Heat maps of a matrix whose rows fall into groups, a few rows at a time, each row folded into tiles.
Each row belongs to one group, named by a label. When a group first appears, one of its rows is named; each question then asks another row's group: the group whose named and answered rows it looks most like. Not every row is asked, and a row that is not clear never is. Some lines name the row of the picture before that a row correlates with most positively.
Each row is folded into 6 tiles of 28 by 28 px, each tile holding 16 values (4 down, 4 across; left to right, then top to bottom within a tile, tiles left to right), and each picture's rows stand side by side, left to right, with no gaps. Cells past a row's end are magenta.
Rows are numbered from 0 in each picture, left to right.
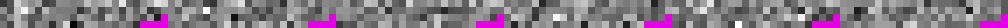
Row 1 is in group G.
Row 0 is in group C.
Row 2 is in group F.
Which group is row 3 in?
G
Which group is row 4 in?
C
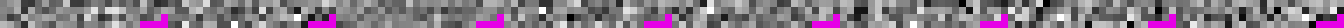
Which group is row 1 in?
C
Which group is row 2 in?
F
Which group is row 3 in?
G
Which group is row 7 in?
C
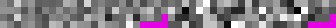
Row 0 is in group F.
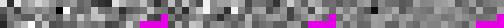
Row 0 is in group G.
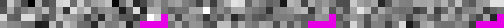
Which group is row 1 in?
G
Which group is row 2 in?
C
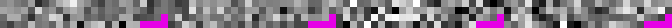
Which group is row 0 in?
G
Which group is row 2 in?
G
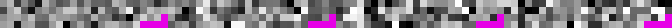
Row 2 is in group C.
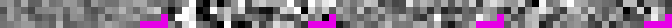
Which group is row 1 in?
C
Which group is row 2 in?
F
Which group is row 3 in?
G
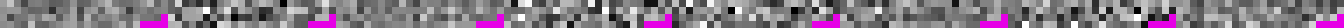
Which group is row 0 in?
F
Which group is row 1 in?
G
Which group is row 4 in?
G
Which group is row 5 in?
G
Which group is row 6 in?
C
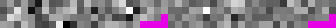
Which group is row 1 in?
G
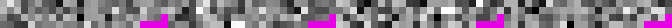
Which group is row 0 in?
F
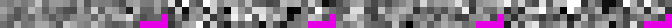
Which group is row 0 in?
C
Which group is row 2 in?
C
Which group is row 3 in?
G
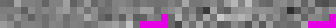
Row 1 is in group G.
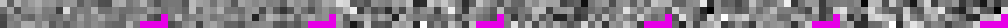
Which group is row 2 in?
F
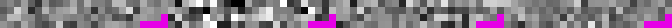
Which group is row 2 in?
F
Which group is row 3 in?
F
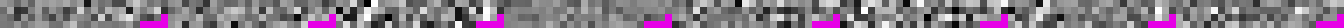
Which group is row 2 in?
G
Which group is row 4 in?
F
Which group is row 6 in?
G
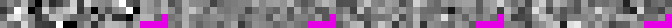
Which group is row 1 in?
C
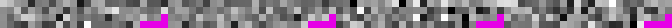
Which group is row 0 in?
F
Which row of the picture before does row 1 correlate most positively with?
0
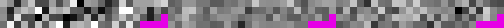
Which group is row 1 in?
C
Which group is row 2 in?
G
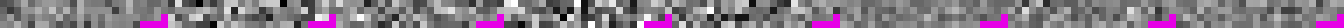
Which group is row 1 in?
G
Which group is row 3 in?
F
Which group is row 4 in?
G
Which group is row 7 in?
F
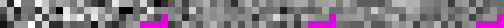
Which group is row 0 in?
G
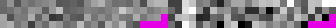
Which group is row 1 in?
C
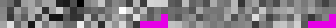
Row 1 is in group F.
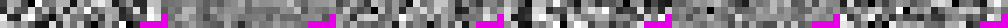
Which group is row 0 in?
G
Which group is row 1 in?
C
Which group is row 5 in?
G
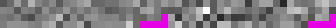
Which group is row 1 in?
G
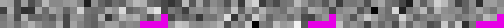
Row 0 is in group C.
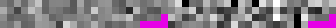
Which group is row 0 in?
C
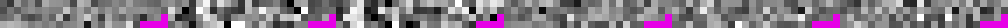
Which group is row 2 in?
C
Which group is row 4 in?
C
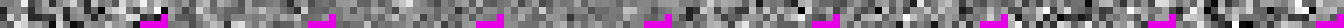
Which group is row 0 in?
C
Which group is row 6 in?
G
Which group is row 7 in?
C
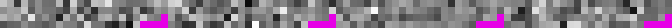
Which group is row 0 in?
F
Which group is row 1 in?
F
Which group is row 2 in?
G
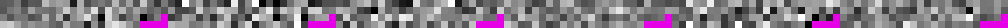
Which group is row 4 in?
C
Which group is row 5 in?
C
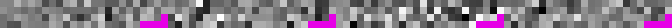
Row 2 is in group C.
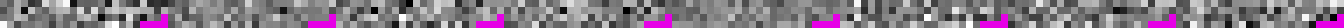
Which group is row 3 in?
G
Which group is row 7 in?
C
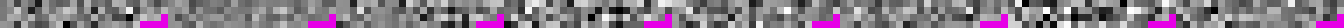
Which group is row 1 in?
F
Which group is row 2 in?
F
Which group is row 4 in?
F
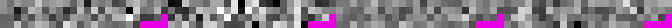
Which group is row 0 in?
C
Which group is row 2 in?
C
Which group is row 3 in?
C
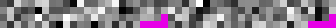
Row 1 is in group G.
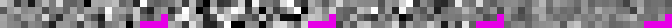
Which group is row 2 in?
G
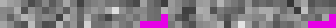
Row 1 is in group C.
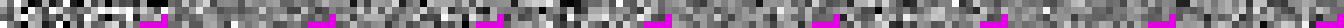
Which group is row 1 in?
C
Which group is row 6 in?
G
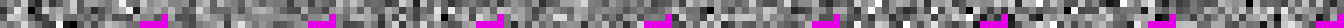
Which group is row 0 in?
C
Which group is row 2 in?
F
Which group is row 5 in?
C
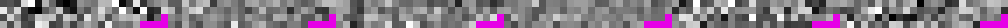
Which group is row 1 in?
C
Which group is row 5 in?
G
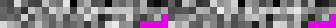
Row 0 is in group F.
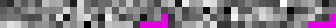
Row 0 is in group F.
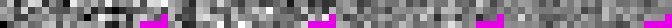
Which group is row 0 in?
F
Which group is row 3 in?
F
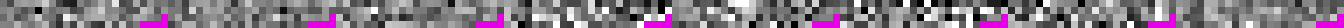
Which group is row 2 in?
G
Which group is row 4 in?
G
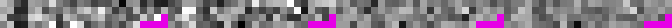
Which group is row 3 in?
C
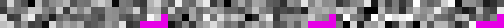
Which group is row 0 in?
G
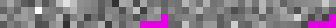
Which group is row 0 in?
G
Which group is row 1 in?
C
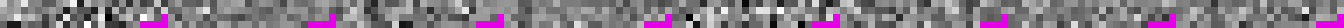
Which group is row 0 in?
F
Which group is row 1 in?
G
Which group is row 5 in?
F
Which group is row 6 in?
C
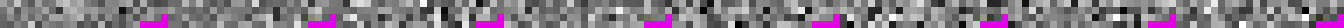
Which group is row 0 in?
G
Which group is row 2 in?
F
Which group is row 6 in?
F
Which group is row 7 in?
C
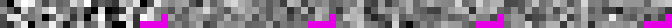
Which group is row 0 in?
F
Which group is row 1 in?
G
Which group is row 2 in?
C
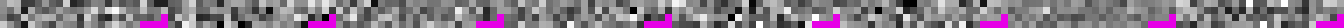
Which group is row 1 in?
C
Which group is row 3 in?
C
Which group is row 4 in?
F
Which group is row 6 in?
G
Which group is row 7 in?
F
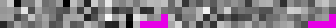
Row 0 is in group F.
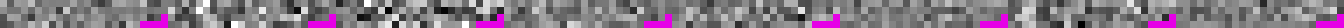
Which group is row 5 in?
F
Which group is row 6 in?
C
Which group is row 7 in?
C
